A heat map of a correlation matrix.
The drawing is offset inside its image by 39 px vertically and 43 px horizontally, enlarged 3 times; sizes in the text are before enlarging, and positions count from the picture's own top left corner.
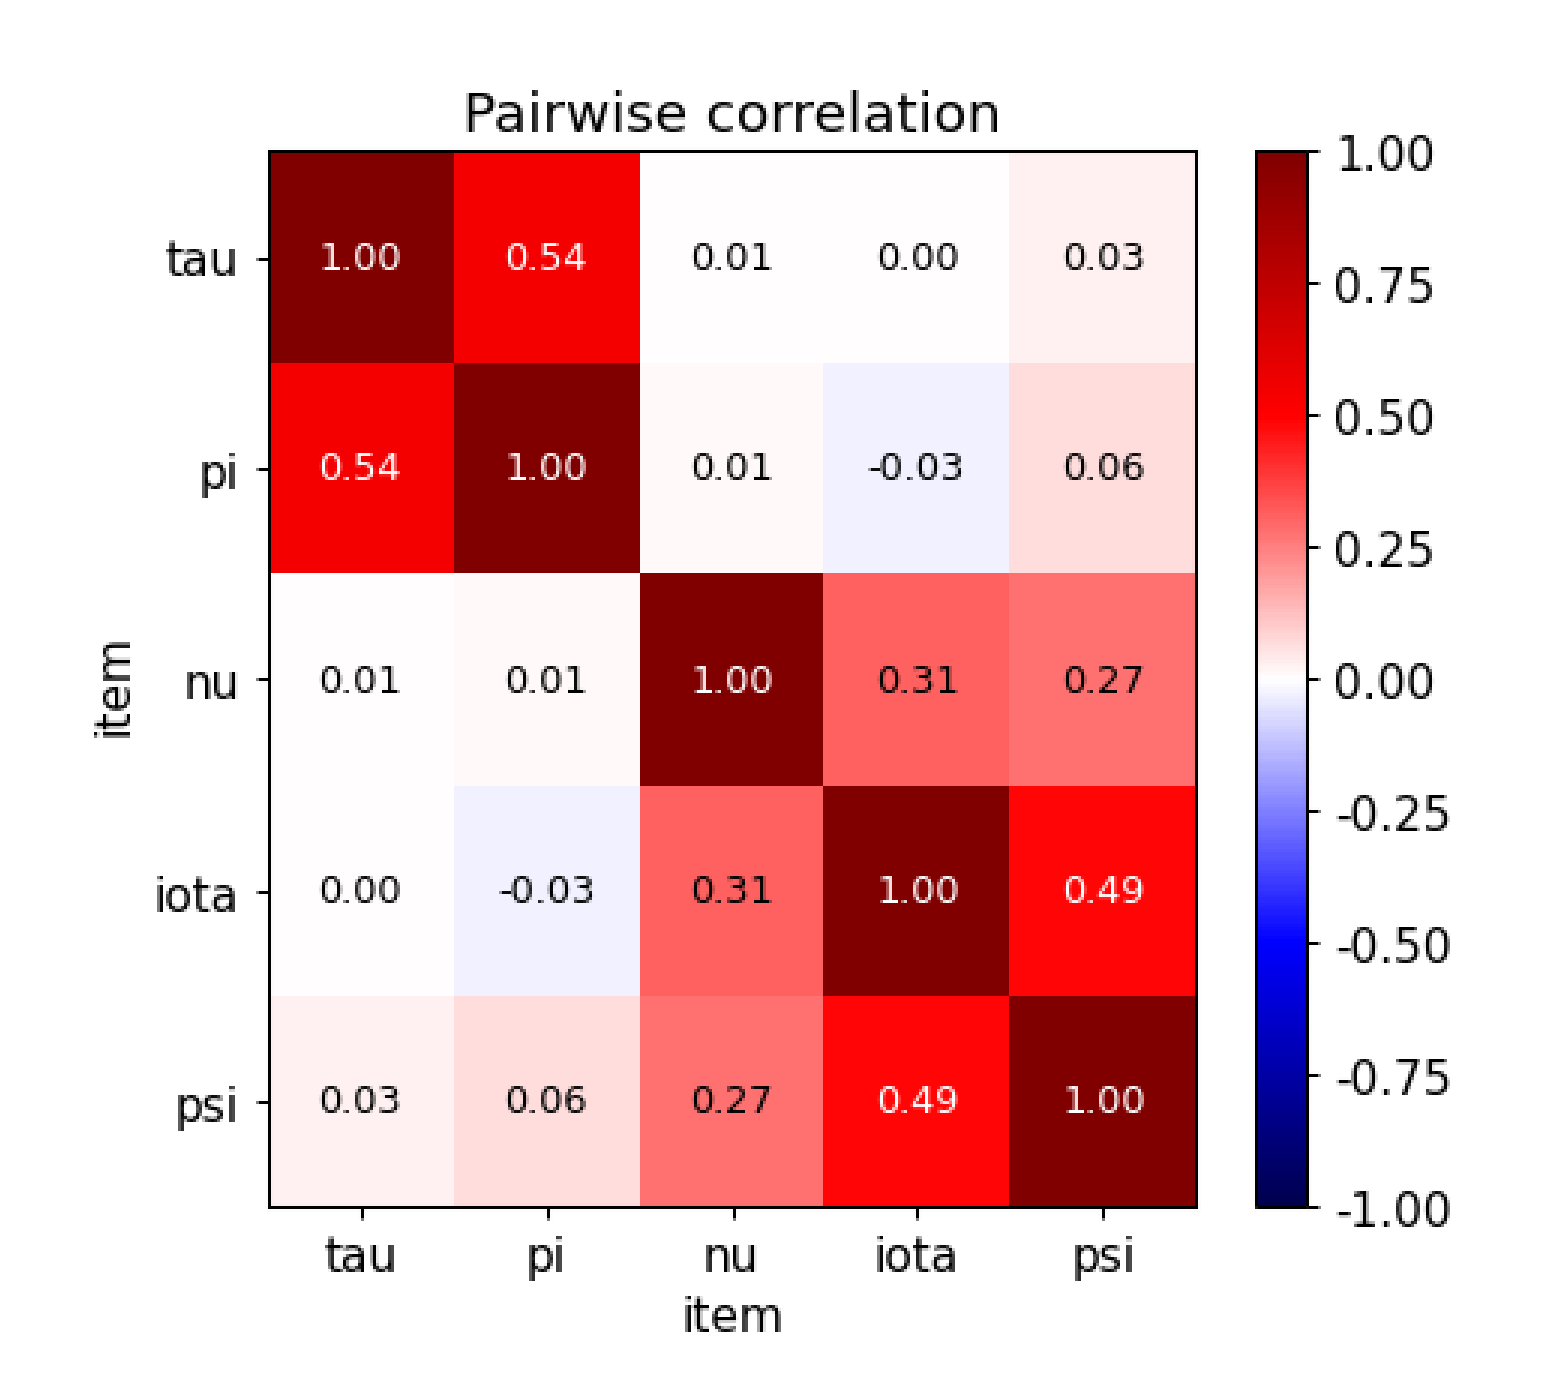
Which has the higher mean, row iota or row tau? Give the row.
iota
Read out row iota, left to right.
0.00 -0.03 0.31 1.00 0.49
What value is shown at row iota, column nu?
0.31
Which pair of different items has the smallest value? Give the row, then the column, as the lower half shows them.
iota, pi
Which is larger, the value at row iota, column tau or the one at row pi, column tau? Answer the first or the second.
the second
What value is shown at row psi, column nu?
0.27
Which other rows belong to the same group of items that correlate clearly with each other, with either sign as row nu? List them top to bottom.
iota, psi
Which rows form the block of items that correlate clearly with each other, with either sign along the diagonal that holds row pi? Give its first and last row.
tau to pi
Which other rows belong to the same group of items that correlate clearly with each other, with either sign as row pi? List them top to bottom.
tau
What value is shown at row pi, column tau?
0.54
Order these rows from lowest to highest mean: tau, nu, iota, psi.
tau, nu, iota, psi
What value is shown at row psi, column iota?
0.49
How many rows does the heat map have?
5
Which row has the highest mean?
psi
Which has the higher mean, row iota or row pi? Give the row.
iota
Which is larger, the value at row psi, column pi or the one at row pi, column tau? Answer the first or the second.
the second
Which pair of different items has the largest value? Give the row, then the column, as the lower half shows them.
pi, tau
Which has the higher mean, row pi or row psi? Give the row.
psi
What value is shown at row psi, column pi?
0.06
